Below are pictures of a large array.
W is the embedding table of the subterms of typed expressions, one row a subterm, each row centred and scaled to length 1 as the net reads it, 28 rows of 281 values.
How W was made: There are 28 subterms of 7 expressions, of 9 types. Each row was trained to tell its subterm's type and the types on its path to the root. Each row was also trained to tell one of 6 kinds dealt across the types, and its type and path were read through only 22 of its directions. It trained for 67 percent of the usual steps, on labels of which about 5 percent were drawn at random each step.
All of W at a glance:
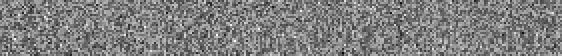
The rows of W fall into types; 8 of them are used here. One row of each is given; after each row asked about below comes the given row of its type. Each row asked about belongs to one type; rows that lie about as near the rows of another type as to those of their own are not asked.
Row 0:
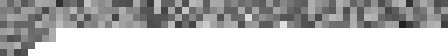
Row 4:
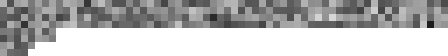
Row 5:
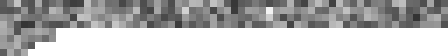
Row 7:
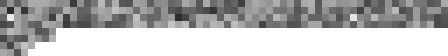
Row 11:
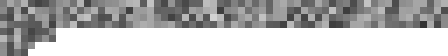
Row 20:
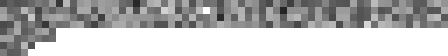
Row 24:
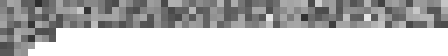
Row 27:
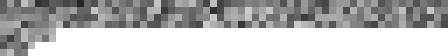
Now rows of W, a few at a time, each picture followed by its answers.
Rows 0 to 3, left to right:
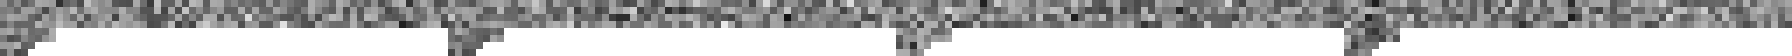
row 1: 0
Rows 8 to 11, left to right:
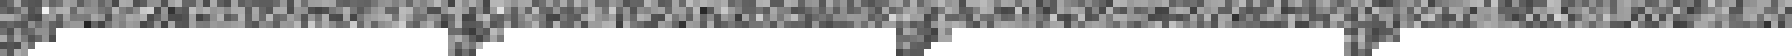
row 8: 20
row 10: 0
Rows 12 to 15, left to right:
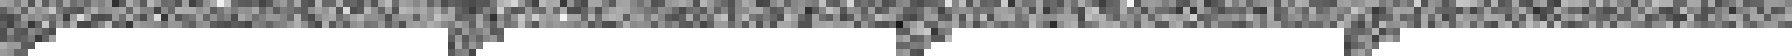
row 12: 11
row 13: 5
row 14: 7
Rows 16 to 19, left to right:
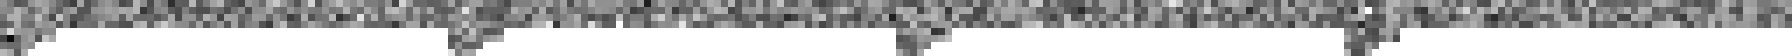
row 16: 7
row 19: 20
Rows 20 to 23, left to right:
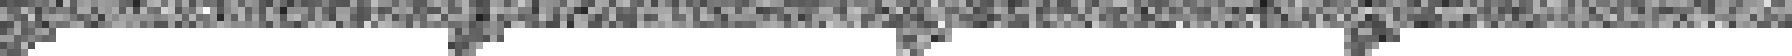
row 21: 20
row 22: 7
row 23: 7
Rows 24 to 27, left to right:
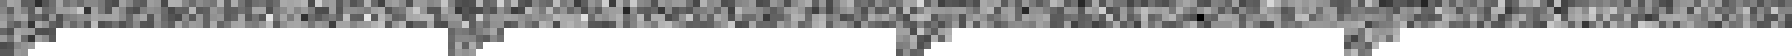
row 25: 5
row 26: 11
